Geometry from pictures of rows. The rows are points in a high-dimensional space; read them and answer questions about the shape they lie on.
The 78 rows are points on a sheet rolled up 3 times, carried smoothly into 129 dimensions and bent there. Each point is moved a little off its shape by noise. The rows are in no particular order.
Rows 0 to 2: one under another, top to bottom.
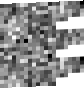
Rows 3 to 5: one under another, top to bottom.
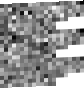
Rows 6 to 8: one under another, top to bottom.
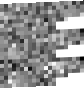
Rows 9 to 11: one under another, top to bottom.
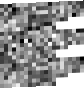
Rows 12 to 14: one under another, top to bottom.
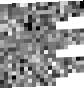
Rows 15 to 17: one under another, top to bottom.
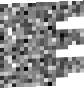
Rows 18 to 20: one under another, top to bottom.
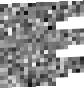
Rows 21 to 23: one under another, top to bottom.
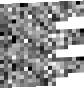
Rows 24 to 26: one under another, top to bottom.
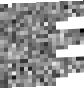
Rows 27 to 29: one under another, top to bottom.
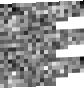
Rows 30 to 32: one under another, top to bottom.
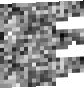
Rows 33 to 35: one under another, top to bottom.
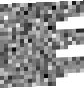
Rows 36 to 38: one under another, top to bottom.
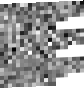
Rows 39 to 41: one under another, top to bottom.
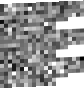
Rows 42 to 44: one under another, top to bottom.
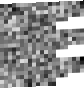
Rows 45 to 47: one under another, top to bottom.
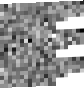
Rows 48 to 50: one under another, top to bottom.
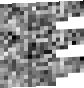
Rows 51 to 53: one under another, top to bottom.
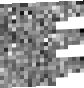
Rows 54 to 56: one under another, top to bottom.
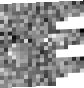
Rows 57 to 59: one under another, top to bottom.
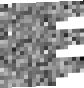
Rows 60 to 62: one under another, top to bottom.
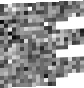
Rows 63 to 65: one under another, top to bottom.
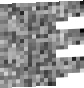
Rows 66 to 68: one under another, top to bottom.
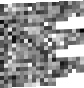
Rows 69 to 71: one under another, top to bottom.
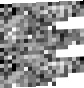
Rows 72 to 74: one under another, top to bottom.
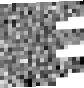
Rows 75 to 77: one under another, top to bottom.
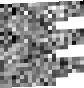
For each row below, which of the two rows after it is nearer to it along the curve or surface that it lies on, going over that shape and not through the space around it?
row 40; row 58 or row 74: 58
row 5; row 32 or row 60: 32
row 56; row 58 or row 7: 7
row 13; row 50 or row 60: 50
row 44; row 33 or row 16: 33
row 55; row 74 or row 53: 53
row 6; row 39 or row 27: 27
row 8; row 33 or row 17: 33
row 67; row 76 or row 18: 76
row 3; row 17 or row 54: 54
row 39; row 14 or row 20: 14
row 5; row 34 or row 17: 34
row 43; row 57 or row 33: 57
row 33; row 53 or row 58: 53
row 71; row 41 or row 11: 41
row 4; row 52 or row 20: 20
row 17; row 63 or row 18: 18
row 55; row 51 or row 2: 51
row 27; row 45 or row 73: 73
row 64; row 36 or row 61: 61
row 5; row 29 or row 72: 72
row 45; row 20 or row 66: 20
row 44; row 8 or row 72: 8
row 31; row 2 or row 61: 2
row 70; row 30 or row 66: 66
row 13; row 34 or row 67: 34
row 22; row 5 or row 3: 3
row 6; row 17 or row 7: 7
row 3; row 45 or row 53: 53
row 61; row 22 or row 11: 11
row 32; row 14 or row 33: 33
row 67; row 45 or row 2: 2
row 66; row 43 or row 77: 77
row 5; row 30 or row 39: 30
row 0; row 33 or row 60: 33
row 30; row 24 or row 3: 3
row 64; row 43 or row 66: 43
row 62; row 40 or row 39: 40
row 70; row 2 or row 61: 2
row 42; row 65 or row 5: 65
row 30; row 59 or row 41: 59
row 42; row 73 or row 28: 73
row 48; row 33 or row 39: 33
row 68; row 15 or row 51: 15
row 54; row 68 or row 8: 8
